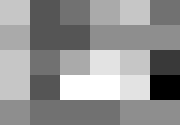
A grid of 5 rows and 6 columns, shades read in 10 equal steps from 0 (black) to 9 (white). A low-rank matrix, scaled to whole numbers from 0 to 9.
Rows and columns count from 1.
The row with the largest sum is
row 4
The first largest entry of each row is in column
1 1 4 3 1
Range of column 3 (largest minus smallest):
6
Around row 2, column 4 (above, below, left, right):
6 8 3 5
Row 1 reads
7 3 4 6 7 4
